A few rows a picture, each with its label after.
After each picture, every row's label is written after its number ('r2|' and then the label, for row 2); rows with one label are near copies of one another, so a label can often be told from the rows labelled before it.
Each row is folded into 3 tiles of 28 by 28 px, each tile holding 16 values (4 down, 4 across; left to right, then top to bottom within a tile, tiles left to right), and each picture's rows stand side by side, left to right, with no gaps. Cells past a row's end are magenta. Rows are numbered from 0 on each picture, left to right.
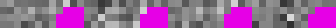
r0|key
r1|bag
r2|key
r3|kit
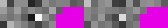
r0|kit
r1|kit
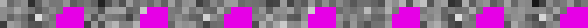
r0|kit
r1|bag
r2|kit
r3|bag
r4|key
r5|kit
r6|kit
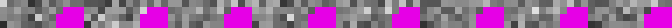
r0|kit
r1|bag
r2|key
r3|kit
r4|key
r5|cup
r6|key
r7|cup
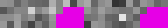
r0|key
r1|kit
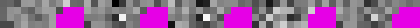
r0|cup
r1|kit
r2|kit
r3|bag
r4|kit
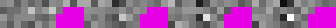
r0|key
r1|kit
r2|kit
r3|kit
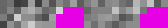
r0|bag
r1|key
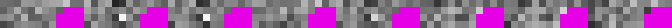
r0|cup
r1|kit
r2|kit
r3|key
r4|kit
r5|bag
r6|bag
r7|cup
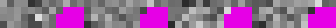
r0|kit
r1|cup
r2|bag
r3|cup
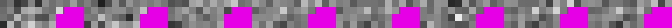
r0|bag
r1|bag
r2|cup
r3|key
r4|key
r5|kit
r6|key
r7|key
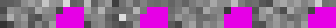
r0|cup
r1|kit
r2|cup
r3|cup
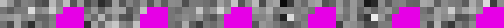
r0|key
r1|bag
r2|key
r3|kit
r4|kit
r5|key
